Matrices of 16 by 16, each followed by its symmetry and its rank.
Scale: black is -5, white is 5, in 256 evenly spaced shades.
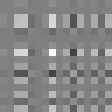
symmetric, rank one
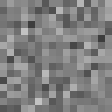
antisymmetric, full rank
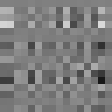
neither, rank two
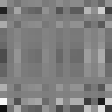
neither, rank one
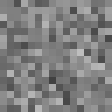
antisymmetric, full rank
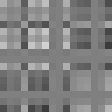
symmetric, rank one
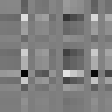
neither, rank one
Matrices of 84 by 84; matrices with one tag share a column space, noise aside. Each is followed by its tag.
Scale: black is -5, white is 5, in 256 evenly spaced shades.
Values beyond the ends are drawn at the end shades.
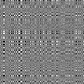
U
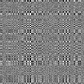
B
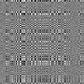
B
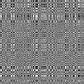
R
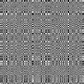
B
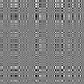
R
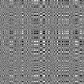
U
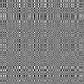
R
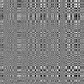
R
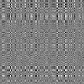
R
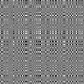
U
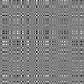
U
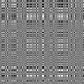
R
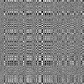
B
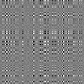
U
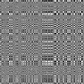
B
